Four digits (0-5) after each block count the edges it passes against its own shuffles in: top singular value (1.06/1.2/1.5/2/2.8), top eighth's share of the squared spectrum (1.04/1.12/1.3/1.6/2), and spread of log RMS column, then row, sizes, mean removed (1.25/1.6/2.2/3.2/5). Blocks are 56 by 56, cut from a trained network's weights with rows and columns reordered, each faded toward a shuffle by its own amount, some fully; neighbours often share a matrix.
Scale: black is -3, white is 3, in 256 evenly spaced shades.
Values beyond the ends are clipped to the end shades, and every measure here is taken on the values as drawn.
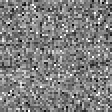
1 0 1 0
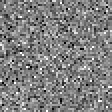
0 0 0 0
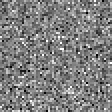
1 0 0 0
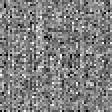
3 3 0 2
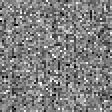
1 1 0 0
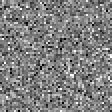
0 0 0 0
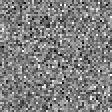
0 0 0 0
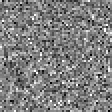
0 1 0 0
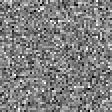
0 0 0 0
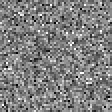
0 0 0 0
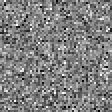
1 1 1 0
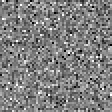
0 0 0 0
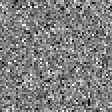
2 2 0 1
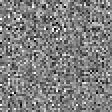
2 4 2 1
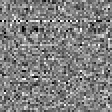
3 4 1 2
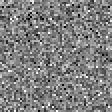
1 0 0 0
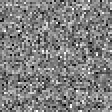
1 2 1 0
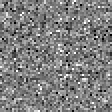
1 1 1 0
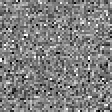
1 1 1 0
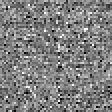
2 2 2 1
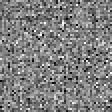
1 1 1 0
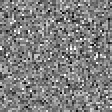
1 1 0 0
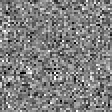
3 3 1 2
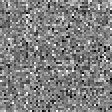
1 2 2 0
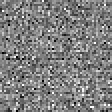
2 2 2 0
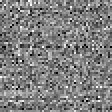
2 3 2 1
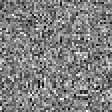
3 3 1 1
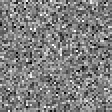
1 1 0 0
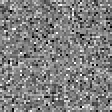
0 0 1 0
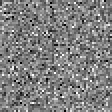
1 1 0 0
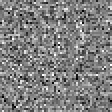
2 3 2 0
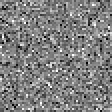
0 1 0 1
